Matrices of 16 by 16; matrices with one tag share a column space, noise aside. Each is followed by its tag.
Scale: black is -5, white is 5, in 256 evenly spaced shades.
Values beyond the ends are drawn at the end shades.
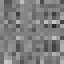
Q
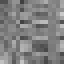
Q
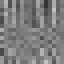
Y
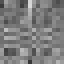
Y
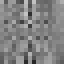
Q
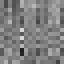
Y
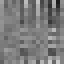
Y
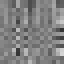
Y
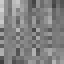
Y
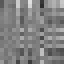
Y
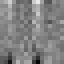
Q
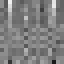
Y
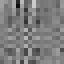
Y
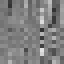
Y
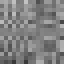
Q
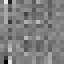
Q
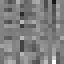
Q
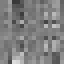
Q
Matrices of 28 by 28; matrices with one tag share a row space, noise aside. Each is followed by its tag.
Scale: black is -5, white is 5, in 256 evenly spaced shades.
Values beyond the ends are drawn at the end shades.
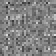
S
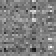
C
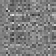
S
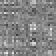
C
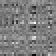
C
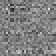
S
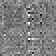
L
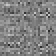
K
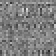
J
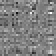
C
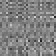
J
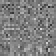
K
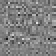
S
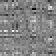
C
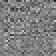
S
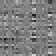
C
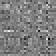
K
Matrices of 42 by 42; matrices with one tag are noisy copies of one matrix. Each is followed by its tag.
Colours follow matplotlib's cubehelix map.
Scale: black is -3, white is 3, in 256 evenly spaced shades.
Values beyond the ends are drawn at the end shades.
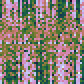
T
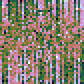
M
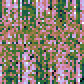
T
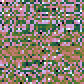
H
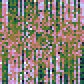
M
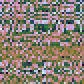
H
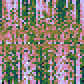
T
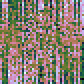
M
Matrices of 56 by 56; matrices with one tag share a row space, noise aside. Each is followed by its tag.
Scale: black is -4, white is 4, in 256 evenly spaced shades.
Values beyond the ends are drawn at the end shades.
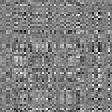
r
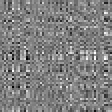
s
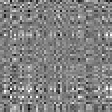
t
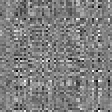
r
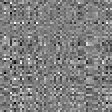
t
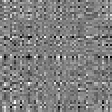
t
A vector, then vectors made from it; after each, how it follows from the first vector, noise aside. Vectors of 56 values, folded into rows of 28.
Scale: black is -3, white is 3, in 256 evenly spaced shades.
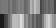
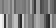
sign-scrambled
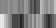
negated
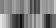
negated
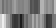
negated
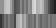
reversed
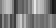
reversed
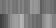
shrunk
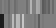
partly zeroed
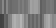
shrunk
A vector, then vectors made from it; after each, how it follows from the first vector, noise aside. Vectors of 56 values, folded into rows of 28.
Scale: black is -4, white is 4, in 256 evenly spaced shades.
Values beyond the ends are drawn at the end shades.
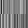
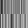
sign-scrambled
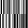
scaled up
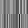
wrapped around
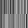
reversed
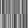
sign-scrambled
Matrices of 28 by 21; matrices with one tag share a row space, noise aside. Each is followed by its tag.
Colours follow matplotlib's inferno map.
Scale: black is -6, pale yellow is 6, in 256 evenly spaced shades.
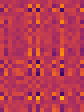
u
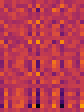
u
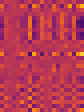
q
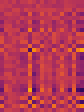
q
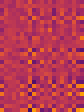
q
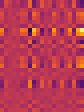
q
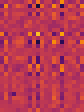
u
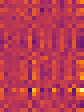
q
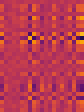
q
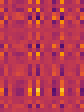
u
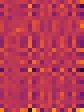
q
